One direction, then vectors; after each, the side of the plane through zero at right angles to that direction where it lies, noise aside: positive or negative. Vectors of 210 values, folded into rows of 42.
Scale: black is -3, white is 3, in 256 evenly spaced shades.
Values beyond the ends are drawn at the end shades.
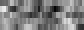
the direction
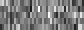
negative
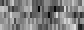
positive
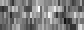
negative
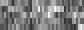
negative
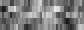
negative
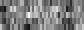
negative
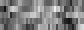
negative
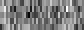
positive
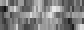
negative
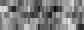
positive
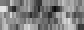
positive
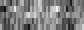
negative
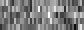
negative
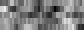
positive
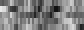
positive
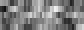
negative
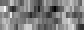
positive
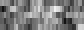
negative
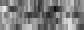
positive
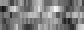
negative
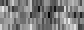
positive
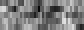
positive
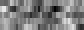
positive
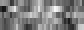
negative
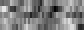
positive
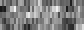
negative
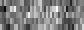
negative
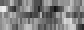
positive
